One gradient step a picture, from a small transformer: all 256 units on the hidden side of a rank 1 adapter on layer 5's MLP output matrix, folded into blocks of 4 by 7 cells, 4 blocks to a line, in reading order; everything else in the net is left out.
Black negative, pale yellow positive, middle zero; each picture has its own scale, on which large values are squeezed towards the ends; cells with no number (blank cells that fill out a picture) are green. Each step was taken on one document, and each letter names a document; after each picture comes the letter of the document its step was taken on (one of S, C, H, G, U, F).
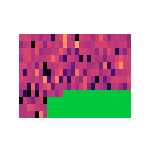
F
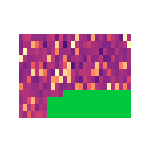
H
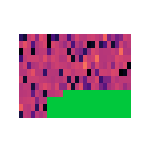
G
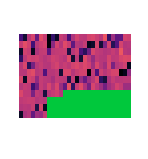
G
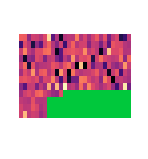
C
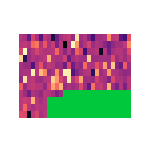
H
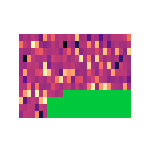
F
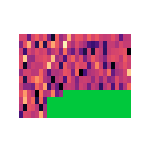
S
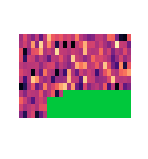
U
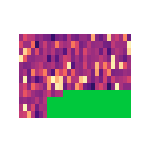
H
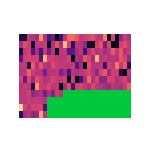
G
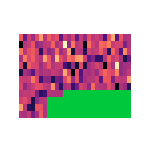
C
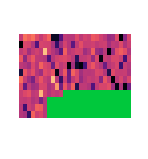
C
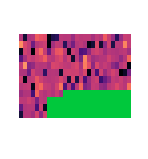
G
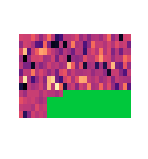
U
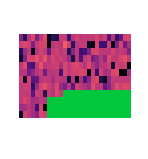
G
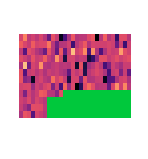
C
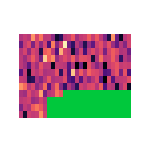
C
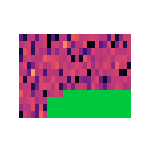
G
